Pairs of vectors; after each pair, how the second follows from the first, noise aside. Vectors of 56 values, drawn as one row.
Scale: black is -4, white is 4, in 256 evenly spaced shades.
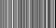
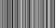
negated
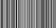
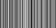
shuffled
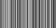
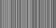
shrunk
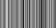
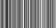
negated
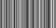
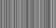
shrunk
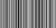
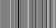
partly zeroed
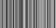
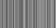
shrunk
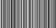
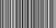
negated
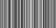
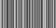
shuffled
